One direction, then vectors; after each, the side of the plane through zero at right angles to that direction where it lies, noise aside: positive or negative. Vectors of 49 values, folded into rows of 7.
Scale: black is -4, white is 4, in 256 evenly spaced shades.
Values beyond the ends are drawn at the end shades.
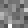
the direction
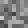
positive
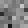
negative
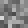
positive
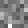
positive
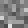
positive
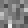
positive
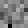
negative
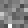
positive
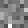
positive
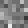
positive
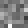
positive
